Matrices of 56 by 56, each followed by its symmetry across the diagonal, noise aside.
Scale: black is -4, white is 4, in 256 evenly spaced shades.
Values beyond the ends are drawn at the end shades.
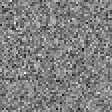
neither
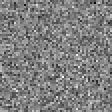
neither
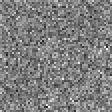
symmetric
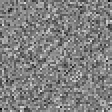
symmetric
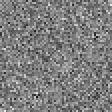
symmetric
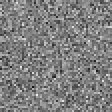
neither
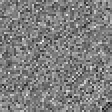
symmetric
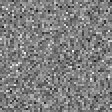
neither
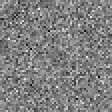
symmetric
